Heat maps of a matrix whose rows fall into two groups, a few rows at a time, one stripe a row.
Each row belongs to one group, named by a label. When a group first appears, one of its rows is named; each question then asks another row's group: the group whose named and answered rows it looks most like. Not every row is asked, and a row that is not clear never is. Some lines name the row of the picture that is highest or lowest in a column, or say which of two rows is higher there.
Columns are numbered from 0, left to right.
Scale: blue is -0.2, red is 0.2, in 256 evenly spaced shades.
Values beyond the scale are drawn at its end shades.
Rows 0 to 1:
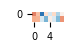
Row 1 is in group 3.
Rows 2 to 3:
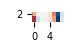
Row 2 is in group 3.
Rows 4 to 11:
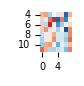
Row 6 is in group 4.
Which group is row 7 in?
3
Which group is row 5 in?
4
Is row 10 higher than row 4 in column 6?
Yes
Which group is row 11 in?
3
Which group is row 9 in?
4
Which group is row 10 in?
4
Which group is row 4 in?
3
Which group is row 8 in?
4
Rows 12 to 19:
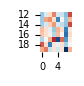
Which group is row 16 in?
3
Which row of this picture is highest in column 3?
17
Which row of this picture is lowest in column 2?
18
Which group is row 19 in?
3
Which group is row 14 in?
4
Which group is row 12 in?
4
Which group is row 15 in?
3
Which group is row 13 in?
4
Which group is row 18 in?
3
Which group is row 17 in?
4
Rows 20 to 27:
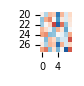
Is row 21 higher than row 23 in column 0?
No
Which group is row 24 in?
3
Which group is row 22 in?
4
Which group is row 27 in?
3
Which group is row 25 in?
4
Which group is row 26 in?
4
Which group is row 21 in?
4
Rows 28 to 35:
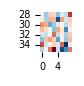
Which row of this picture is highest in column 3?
35
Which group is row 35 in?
4
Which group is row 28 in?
4
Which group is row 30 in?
3
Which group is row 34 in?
3
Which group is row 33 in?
4
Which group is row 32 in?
4
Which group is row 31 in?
3
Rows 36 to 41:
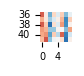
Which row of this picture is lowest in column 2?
38
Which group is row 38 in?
3
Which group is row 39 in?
3
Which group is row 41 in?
3
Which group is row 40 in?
3
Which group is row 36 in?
3
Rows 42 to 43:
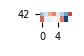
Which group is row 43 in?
3
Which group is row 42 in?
4
